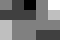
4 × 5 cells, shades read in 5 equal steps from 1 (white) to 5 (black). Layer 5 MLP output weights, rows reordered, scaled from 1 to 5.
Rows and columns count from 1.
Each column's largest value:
4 4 5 4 4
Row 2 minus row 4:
2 1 1 -1 -2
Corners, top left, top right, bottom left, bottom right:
3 1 2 4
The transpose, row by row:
3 4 2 2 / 4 4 3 3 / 5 4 3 3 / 3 3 3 4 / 1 2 3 4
